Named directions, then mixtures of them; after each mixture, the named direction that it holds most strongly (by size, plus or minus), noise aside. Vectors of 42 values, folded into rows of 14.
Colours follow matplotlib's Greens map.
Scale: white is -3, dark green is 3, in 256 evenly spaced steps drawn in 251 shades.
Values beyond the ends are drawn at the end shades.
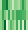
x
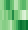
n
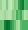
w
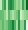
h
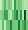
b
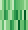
b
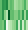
x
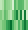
b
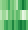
n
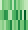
b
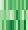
h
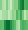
w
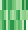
h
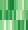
w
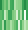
b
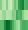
w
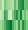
w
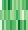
h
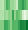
n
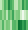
n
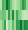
n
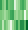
n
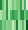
h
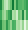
b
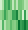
b
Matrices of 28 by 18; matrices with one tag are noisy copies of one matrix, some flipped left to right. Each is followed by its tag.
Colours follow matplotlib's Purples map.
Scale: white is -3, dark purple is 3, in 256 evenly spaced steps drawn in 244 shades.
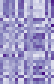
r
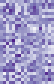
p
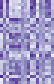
r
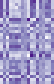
r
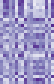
r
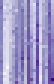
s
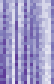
s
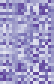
p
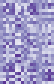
p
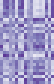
r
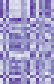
r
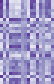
r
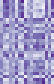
r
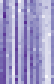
s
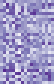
p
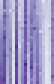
s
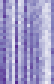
s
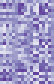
p
